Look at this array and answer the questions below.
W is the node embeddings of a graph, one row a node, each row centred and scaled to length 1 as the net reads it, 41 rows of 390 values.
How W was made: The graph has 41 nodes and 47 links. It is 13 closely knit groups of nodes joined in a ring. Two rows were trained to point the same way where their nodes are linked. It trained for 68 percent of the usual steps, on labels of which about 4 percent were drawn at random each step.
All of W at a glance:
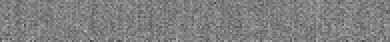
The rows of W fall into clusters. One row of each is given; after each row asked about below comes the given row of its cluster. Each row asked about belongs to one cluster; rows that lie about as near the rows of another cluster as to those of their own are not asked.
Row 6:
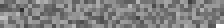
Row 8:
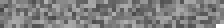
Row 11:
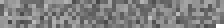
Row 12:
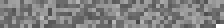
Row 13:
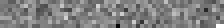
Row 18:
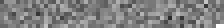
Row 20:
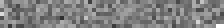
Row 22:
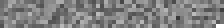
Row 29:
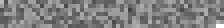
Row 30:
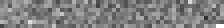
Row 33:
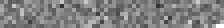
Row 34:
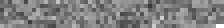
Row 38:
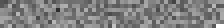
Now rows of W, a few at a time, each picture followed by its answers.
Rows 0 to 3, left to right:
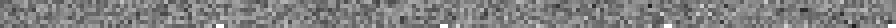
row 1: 11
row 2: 8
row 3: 13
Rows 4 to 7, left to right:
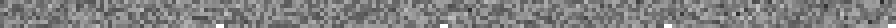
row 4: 22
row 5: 12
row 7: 34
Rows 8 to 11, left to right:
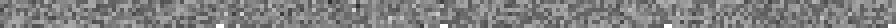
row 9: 33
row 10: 12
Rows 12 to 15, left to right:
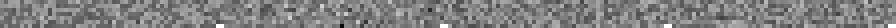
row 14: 33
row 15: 20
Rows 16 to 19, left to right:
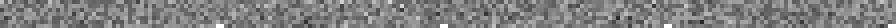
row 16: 29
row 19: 11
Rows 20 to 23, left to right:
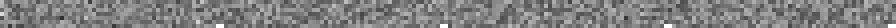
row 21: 12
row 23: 13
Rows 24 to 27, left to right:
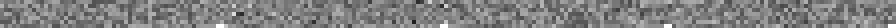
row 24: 29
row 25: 29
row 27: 30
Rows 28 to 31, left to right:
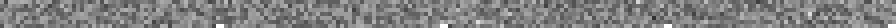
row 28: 6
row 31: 22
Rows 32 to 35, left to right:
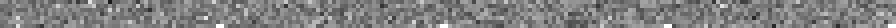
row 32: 8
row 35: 18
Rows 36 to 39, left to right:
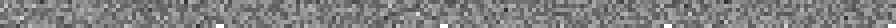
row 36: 30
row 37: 6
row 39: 38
